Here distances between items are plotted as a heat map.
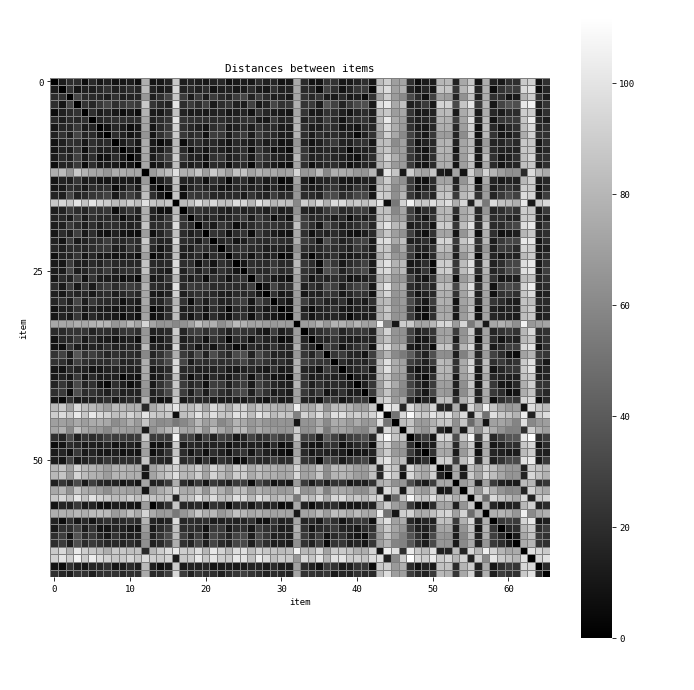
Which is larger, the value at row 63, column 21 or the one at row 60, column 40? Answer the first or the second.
the first
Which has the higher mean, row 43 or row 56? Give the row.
43
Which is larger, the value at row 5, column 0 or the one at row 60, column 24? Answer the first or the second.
the second
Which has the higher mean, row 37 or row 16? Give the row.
16
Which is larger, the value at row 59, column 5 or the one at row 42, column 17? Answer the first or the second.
the first
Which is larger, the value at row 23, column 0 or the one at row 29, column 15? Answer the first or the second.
the second
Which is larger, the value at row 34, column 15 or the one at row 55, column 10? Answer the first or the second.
the second
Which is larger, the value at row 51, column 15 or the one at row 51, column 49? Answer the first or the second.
the first
